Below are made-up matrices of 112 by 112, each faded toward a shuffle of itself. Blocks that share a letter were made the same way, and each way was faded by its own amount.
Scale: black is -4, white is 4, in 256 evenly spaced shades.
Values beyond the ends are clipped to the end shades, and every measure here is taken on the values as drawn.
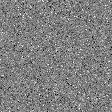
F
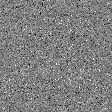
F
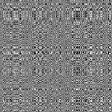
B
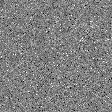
F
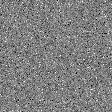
F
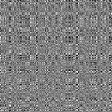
B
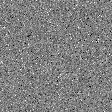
F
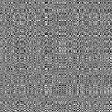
B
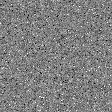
F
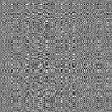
B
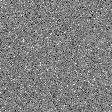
F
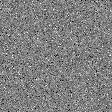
F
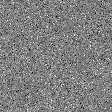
F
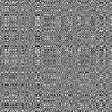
B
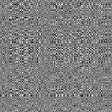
B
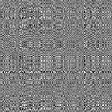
B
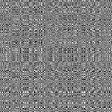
B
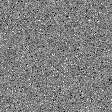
F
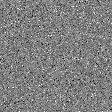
F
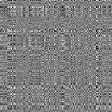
B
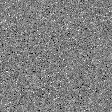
F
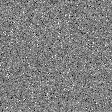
F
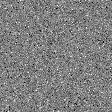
F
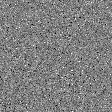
F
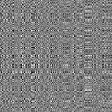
B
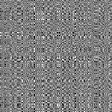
B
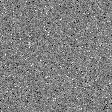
F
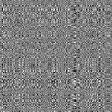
B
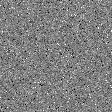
F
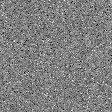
F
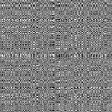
B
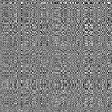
B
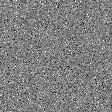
F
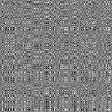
B
